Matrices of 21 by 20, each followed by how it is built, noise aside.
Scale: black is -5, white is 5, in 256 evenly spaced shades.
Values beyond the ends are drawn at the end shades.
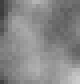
smooth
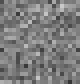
noise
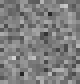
noise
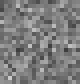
noise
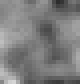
smooth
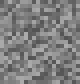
noise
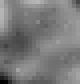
smooth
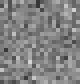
noise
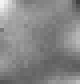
smooth
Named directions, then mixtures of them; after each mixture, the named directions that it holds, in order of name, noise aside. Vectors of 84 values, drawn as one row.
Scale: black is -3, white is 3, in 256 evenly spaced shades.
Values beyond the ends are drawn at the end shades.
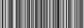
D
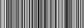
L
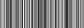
L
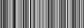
D, L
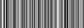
D, L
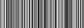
L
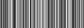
D, L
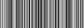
D, L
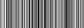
L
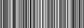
D, L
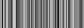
D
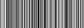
L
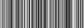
D, L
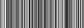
L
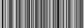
D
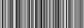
D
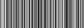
L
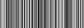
L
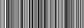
L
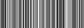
L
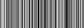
L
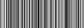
L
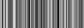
D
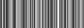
D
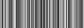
D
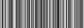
D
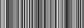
L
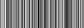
L
